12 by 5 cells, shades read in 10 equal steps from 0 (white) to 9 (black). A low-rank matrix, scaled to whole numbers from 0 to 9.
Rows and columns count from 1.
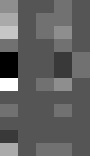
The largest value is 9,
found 2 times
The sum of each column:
59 72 68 65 70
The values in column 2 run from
6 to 6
